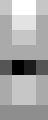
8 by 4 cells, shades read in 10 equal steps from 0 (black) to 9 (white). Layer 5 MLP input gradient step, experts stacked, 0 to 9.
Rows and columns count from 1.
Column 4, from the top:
7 6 6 6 3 6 6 5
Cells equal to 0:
1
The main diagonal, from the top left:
7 8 7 6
